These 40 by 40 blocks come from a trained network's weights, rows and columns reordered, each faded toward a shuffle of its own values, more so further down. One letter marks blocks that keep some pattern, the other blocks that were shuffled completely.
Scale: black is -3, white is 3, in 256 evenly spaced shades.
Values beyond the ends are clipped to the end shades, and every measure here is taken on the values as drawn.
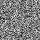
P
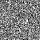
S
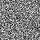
P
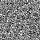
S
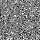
S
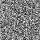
P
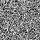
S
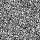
P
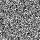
P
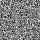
P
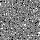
P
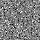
P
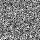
P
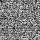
S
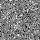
S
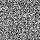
P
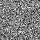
P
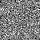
S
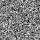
P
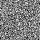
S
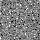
P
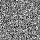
S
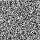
P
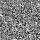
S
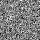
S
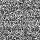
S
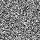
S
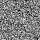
P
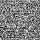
S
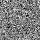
P
